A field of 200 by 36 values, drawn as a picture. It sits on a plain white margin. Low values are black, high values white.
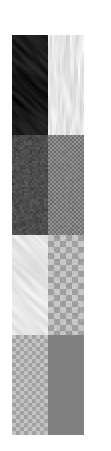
It is made of 4 by 2 panels. Panel 1,1: very low, slanting down to the right, faint in contrast. Panel 1,2: very high, streaked downward, faint in contrast. Panel 2,1: low, fine-grained, faint in contrast. Panel 2,2: middling, checkered. Panel 3,1: very high, slanting down to the right, faint in contrast. Panel 3,2: high, checkered. Panel 4,1: high, checkered. Panel 4,2: middling, flat.
